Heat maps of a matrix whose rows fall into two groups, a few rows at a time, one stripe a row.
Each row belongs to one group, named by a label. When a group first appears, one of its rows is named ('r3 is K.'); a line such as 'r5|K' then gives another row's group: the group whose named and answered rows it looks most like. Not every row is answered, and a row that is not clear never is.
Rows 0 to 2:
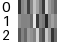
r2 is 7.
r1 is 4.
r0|7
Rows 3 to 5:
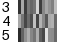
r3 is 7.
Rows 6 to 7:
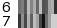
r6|4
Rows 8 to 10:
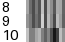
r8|4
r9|4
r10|4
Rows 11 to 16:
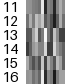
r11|4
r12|4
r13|7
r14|7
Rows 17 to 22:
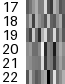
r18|4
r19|7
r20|4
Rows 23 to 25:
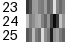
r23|7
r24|4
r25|7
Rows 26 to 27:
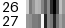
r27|4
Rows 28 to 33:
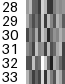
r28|7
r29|4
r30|7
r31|4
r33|4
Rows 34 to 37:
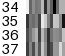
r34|4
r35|7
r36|7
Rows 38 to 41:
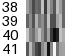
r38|4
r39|4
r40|4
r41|7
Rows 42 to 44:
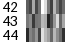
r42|7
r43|7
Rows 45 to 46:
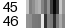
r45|4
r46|4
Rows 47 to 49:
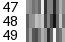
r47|4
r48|4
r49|7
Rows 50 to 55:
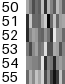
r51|7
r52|7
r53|7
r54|4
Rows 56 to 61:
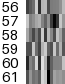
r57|4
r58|4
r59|7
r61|7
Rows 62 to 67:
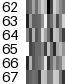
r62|7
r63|7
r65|4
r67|7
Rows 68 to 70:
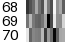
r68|7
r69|7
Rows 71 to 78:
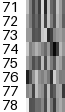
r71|4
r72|4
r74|4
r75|4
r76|7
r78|4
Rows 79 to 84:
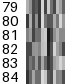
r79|4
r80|7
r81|7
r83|7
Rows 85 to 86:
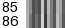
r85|4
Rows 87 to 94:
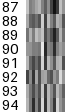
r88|4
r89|4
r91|4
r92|7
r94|4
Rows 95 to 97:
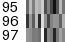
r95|4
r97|4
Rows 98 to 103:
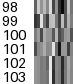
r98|4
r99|7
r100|4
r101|7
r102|4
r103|4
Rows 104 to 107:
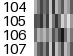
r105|7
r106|4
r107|4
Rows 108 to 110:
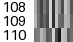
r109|4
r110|7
